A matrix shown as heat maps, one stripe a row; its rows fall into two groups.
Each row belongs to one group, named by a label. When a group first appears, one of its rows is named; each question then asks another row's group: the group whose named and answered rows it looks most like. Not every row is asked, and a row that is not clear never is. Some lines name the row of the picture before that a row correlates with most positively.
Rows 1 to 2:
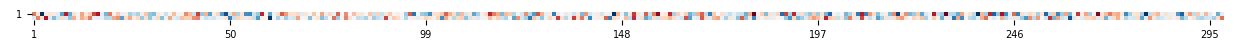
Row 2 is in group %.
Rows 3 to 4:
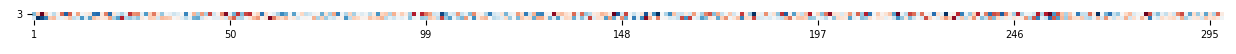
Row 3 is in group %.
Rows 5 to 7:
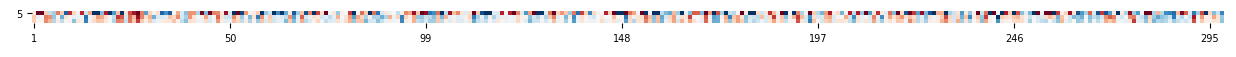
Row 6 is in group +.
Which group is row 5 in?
%
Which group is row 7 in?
+
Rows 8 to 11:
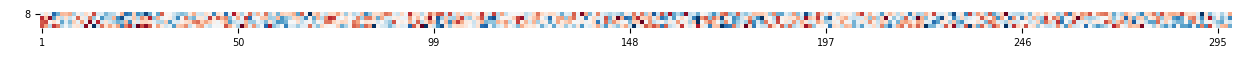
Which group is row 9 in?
%
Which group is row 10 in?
%
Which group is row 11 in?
+
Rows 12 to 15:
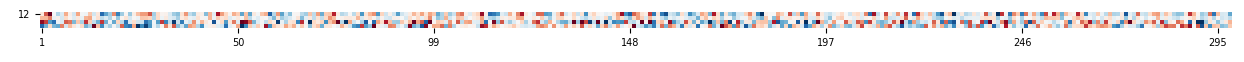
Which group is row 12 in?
%
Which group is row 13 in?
%
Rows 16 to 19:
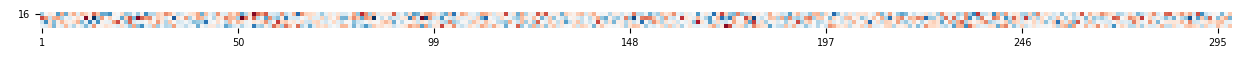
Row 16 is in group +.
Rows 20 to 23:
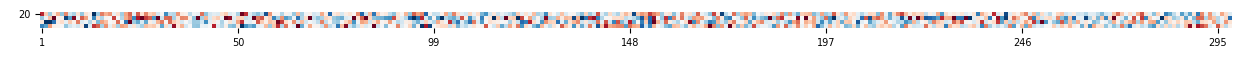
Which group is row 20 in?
+
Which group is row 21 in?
+
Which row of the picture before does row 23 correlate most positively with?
19
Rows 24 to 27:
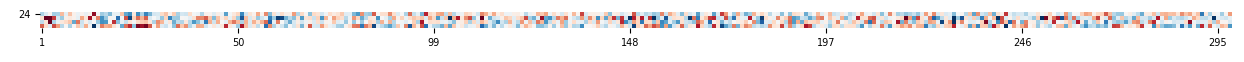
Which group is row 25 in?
%
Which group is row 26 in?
%
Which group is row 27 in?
+
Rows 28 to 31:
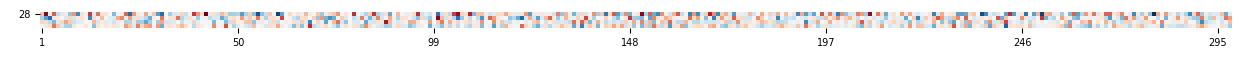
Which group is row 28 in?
%
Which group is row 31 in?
+
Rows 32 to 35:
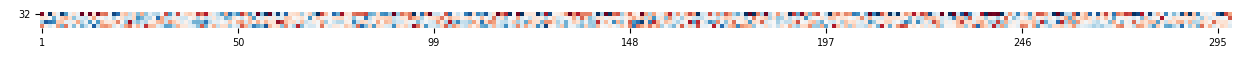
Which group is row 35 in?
+
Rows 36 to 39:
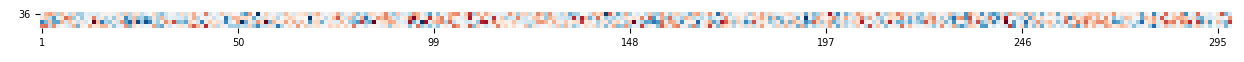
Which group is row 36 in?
%
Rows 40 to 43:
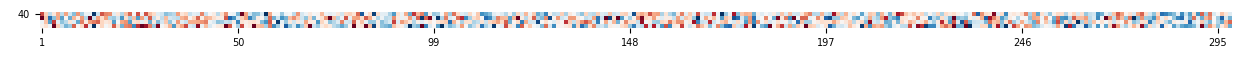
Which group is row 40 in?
+
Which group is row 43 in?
+
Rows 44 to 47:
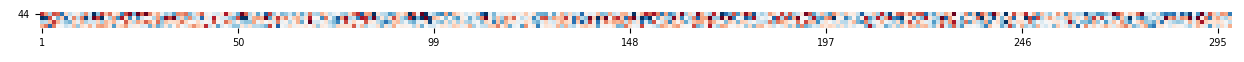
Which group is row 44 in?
+
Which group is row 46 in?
+
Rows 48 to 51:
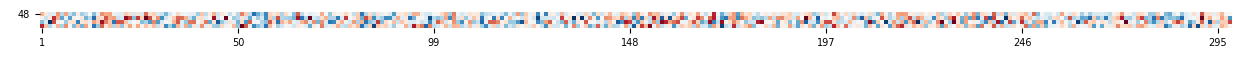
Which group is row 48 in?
+
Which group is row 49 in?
+
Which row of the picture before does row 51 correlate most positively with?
44
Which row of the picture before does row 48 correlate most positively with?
44
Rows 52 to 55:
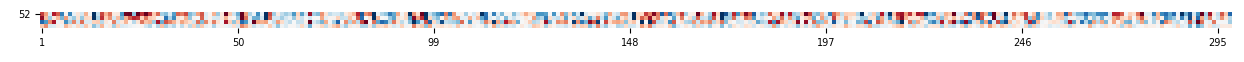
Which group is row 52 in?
+
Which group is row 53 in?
+
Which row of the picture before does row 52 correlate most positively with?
49
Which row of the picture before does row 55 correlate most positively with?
51
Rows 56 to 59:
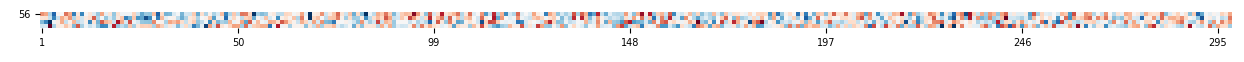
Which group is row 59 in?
%
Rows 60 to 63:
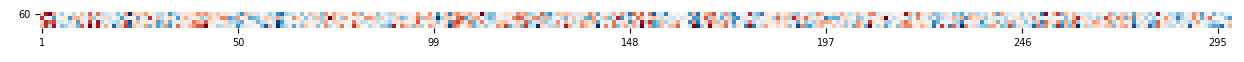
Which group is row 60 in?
%
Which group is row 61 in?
%
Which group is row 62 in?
%
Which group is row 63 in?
%
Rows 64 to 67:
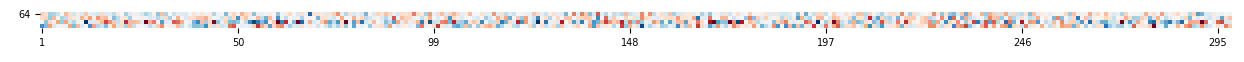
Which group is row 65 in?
%
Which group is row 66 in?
+
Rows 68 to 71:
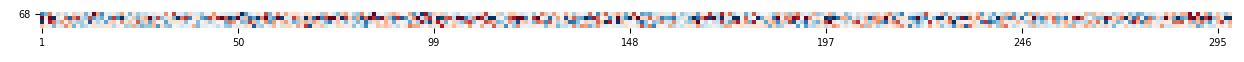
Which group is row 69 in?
%
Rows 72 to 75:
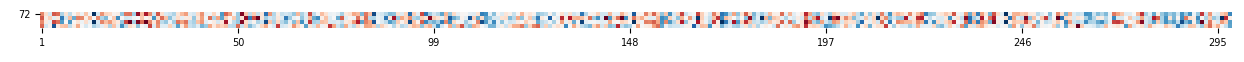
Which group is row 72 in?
+
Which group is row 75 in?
%
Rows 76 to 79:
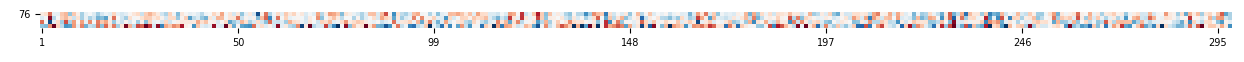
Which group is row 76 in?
%
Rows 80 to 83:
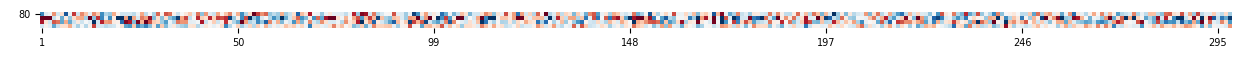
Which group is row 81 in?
%
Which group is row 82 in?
+
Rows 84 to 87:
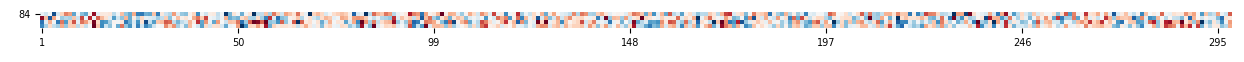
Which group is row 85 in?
%
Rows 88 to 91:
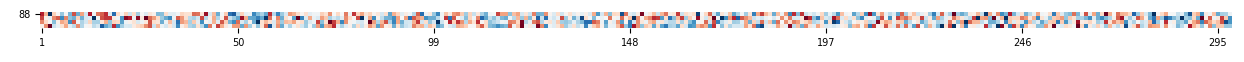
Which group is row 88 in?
%
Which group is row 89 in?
+
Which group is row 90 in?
%
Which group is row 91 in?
%
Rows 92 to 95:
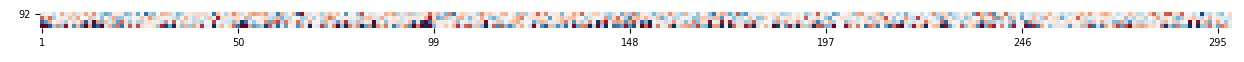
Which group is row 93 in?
%
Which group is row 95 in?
+
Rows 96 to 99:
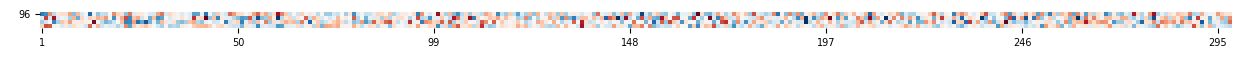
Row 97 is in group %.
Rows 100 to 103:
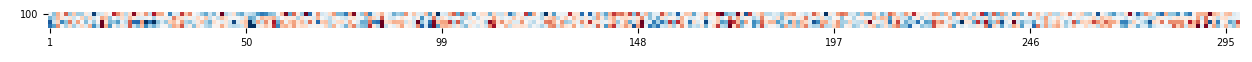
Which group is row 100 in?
+
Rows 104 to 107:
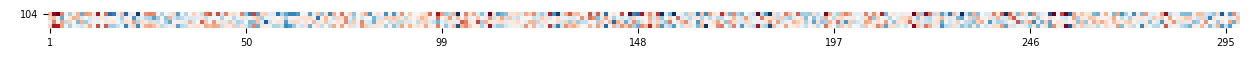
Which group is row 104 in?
%
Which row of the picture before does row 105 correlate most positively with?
102
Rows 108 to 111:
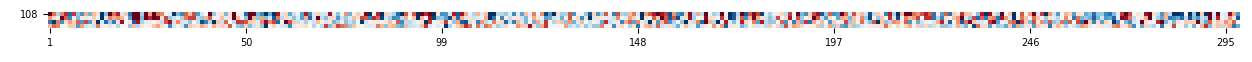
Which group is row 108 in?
+
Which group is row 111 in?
%
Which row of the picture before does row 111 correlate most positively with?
106
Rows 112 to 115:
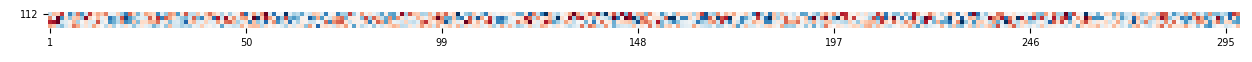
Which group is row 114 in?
%
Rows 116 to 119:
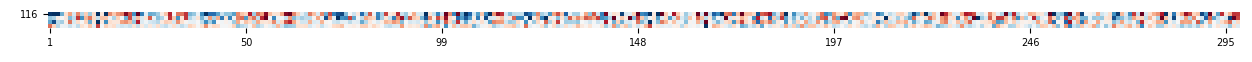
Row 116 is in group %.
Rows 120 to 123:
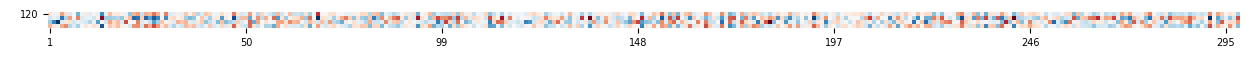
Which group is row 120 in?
+
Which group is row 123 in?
+
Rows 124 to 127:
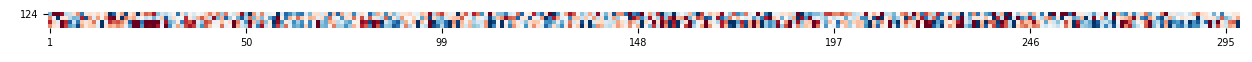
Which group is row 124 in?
%
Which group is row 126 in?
+
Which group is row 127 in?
+
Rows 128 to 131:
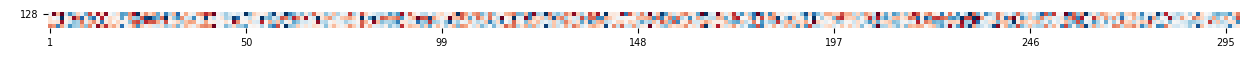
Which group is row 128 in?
%
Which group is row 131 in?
%
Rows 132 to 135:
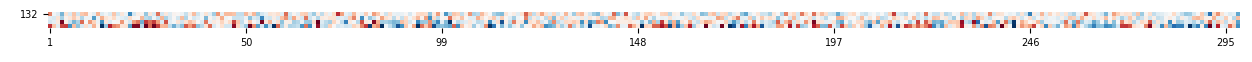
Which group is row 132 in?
%
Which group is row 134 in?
+
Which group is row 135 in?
+
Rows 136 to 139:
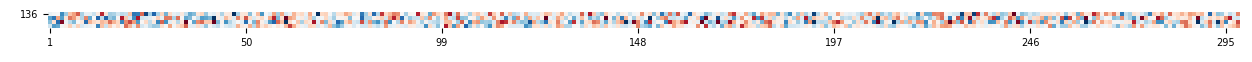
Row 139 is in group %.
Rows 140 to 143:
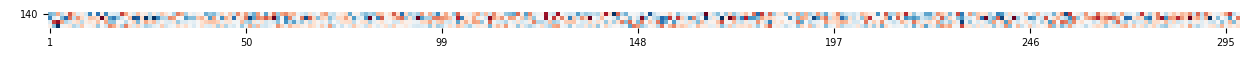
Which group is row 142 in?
%
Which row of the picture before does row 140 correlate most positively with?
137
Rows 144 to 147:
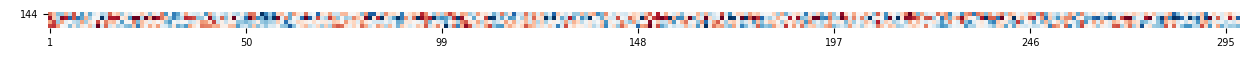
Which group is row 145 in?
+
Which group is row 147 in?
%
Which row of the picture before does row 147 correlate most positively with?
142
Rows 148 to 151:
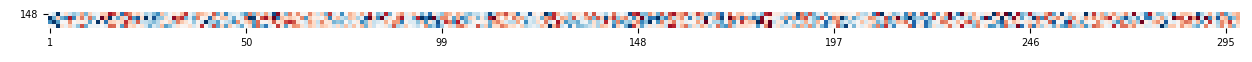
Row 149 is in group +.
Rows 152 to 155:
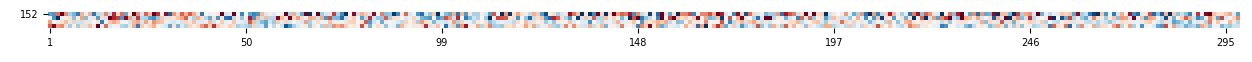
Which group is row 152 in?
+
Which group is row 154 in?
+
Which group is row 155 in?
%
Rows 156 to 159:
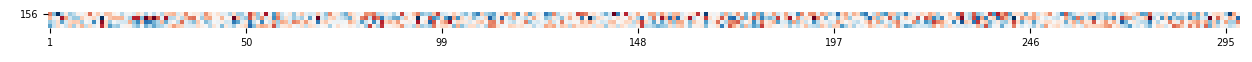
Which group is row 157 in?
+
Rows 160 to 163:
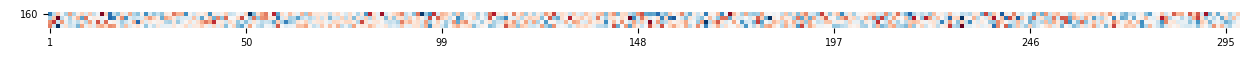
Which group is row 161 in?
%
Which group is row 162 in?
%
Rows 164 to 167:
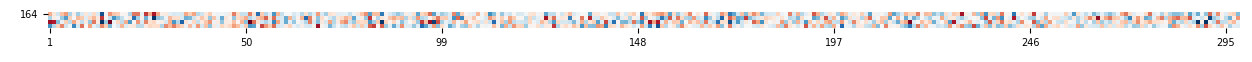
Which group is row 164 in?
+
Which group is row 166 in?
+
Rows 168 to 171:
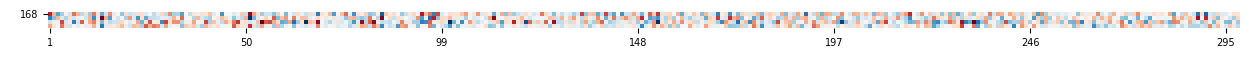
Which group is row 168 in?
+
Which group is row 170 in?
+
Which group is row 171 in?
+
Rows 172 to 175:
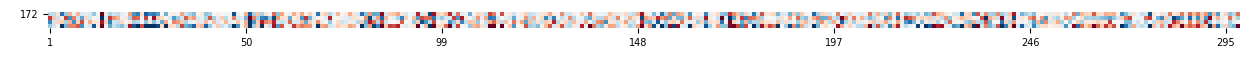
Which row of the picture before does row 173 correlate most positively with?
171
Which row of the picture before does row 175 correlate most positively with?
169
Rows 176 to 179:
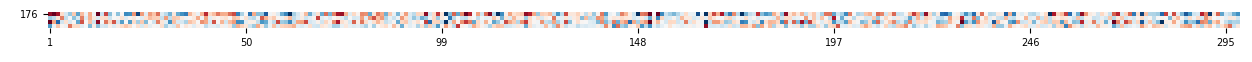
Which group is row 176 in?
%
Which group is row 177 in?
+
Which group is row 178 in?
%
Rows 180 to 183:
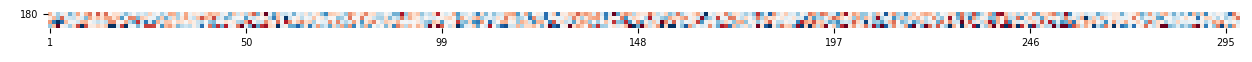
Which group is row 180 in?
%
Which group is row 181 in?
%
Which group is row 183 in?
%
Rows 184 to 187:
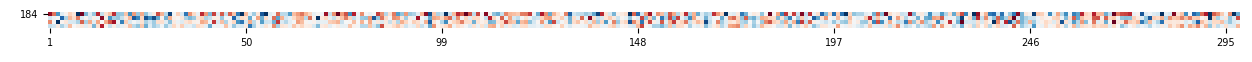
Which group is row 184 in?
%
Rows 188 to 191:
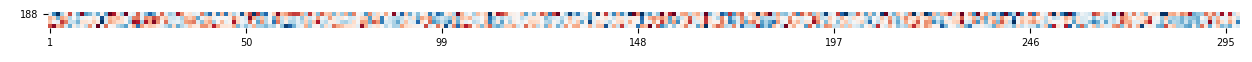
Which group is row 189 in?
+
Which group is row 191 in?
%
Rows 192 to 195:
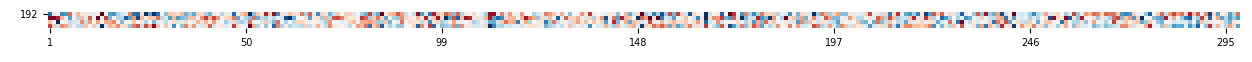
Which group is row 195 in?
+
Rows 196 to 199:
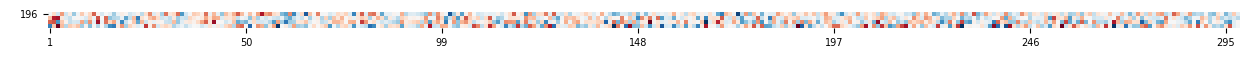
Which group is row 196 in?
+
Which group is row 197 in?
%
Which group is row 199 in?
%
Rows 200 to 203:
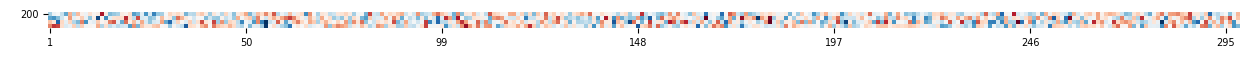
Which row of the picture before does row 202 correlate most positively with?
198
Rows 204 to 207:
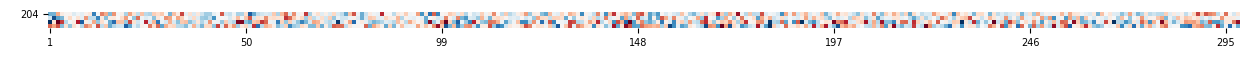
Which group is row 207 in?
%
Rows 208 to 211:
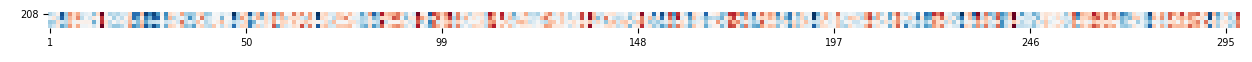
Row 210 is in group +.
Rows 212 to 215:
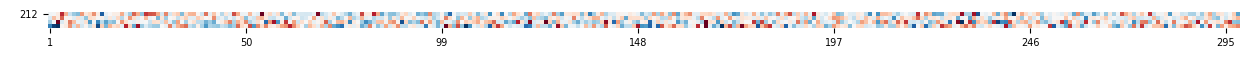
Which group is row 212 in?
+
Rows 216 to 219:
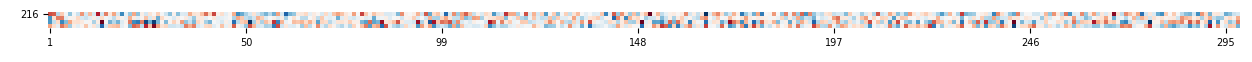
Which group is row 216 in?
%
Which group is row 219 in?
+
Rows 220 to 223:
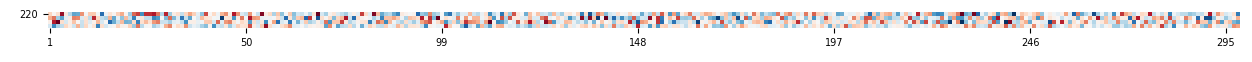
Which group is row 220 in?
+
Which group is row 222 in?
%
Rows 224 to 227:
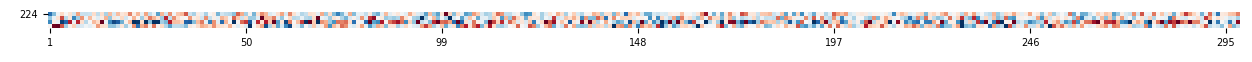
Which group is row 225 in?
+
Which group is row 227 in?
%
